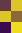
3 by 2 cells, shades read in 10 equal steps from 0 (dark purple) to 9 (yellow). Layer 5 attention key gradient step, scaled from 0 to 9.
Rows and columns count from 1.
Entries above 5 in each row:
1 1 1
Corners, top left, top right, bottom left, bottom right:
2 8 0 9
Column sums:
10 21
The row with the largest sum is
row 2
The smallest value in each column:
0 4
